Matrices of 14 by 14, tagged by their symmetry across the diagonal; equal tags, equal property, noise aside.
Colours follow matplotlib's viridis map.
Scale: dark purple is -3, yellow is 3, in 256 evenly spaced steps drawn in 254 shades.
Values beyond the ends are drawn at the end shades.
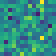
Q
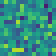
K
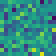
Q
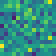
Q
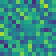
K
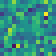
K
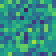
Q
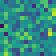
Q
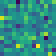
K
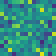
Q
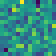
Q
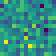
K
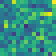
Q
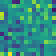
K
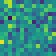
Q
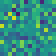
K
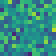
K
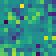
K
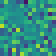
K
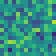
Q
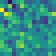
K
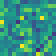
Q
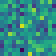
Q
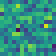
Q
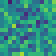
Q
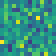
Q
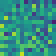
K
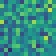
K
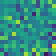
K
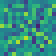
K
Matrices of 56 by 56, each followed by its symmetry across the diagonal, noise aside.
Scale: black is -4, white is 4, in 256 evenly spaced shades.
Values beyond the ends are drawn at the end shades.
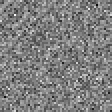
symmetric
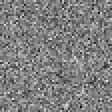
antisymmetric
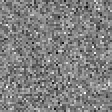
neither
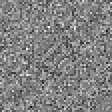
symmetric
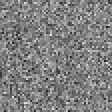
neither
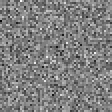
antisymmetric
